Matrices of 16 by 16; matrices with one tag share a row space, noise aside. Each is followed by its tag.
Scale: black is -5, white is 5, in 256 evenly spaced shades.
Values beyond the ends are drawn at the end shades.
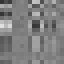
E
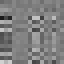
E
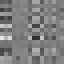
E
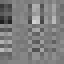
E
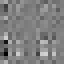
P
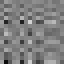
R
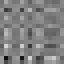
R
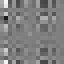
P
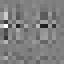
P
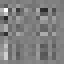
P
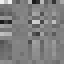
E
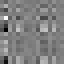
P
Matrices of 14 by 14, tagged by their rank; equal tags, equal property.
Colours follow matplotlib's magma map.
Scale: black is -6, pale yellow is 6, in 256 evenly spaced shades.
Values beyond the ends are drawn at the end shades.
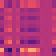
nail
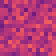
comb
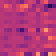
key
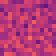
comb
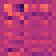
key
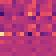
key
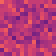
comb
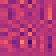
key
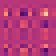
nail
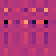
nail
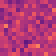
comb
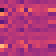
key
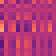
nail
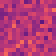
comb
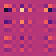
nail
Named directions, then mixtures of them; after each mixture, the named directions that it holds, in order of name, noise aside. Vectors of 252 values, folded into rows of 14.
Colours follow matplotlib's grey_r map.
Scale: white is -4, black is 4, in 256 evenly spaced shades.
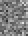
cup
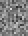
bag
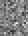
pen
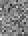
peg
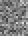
cup, pen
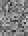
peg, pen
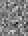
bag, pen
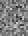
bag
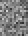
bag, cup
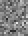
cup, pen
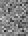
cup, peg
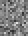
pen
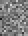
peg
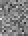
peg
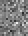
pen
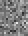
cup, pen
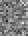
cup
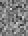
bag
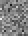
peg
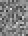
bag, cup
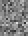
peg, pen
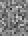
bag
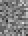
cup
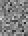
peg, pen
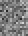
bag, cup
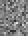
pen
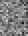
cup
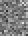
cup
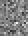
pen
